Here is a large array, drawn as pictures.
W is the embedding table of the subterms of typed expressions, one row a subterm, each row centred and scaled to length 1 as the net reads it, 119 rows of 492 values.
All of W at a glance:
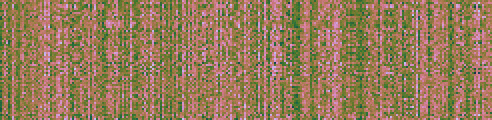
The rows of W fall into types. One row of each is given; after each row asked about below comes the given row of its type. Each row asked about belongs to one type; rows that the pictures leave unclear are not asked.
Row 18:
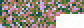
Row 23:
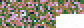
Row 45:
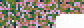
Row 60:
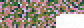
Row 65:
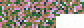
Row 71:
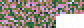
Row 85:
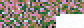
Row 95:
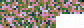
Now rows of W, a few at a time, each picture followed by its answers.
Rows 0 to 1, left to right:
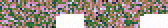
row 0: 71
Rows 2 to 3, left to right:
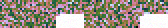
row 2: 71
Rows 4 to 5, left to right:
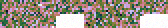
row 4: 18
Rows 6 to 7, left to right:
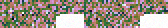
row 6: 65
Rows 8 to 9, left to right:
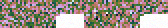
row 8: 71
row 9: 65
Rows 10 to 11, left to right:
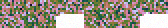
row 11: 45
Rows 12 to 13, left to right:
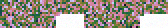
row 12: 18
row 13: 85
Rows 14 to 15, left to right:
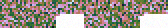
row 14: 71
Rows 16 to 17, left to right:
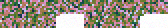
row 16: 60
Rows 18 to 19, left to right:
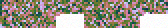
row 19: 45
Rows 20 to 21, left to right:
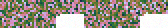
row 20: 95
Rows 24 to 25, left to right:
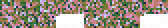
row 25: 95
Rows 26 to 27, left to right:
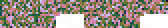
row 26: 18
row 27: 95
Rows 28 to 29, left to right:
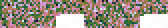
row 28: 18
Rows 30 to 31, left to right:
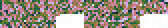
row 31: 23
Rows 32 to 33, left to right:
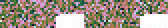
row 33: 65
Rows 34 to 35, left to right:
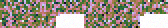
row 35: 85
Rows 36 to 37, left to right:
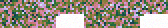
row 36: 45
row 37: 65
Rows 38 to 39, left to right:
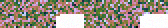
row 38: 60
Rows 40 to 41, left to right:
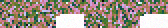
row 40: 60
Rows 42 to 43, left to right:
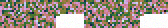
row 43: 23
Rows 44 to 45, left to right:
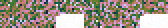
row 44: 45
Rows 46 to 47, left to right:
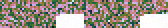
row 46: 71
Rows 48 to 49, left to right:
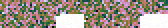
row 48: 85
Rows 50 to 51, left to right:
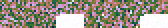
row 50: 71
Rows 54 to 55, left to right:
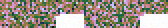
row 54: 71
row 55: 18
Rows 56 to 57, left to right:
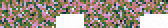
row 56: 95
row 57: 85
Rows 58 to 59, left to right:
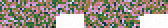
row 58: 71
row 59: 85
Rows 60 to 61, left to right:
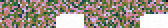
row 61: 95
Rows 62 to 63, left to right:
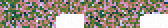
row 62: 45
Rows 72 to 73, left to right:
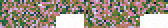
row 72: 18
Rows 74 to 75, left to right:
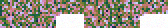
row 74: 18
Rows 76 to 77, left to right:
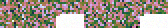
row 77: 85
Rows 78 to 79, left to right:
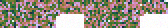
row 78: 45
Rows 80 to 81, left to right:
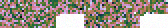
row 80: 71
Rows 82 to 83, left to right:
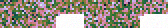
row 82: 45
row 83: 23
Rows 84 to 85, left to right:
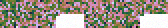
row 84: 45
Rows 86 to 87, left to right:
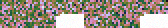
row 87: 95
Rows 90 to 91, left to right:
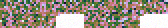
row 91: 23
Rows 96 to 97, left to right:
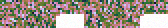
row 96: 71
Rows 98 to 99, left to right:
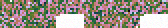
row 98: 23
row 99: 65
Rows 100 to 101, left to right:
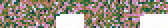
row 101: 18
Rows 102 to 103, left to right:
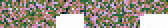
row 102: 95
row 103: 18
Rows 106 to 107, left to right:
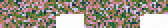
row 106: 60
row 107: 71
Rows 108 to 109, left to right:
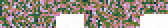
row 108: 18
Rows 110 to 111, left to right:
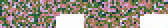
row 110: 18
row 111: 60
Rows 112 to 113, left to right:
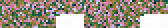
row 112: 65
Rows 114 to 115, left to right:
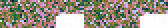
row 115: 45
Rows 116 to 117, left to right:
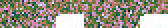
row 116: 45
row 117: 65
